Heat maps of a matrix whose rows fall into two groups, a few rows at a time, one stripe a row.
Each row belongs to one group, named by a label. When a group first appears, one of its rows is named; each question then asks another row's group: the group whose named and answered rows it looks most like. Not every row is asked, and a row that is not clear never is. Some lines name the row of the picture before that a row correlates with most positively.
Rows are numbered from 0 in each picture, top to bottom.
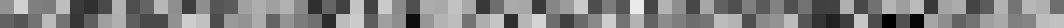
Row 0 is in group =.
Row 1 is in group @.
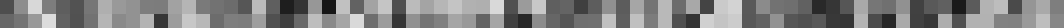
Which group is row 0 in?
@
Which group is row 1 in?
@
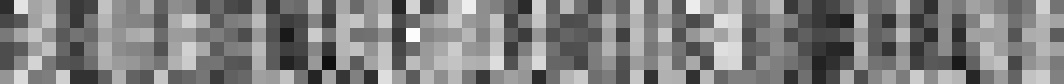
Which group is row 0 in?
@
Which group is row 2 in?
@
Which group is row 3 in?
@
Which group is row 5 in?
=
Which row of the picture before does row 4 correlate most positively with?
0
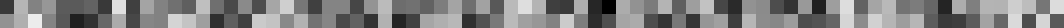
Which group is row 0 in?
=
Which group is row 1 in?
=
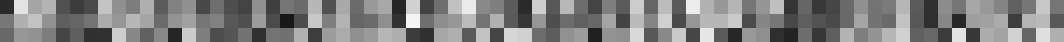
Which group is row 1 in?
@
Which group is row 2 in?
=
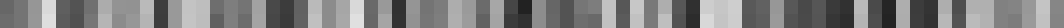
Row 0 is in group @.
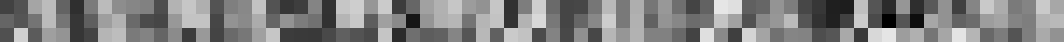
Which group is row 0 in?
@
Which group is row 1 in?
@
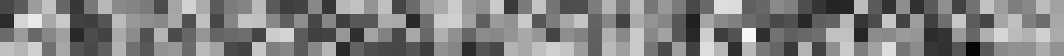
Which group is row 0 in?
@
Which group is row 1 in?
=
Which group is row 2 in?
=
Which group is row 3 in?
=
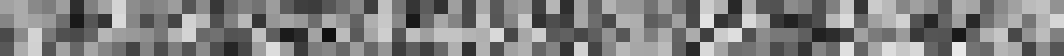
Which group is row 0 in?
=
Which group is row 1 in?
=
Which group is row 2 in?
@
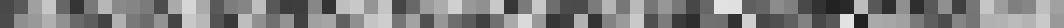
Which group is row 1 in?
=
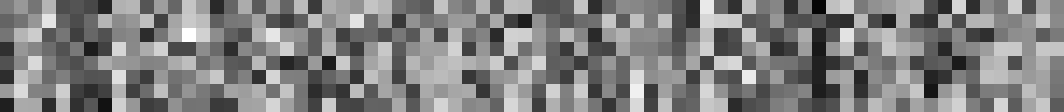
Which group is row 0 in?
=
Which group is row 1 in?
@
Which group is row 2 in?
=
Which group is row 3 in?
=
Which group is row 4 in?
@
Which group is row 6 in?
=
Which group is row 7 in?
=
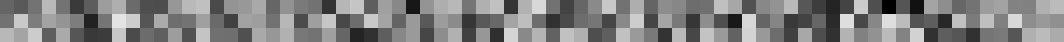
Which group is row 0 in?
@
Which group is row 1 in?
=
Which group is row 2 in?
=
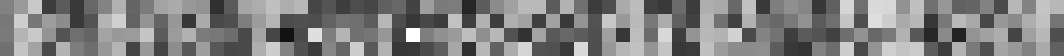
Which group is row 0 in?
=
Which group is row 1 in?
=
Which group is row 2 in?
@
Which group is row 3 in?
=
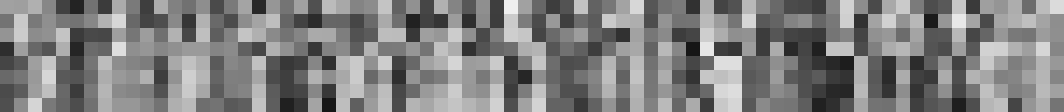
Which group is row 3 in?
=
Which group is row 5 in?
@
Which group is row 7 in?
@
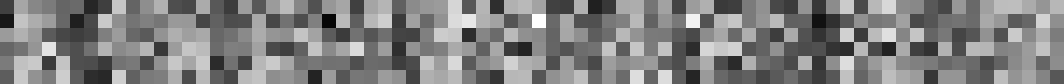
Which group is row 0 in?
=
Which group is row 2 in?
=
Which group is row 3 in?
@
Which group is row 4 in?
=
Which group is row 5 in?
=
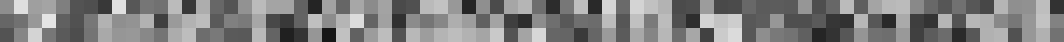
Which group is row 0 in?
=
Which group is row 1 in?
@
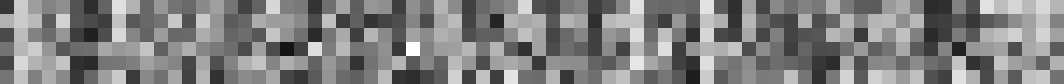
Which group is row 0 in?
=
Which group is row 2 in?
=
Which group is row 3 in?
@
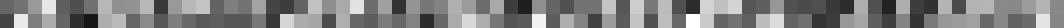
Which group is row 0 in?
@
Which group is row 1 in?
@
